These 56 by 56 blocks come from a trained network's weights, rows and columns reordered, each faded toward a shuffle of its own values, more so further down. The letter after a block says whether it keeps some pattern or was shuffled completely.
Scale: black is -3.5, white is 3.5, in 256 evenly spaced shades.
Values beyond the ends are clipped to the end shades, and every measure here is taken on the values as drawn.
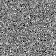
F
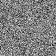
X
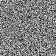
F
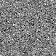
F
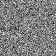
X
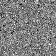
X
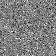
X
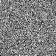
X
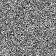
X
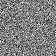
X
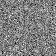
X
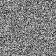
F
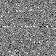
F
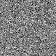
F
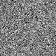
F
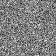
X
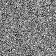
X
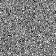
F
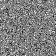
X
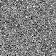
F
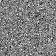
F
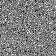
X
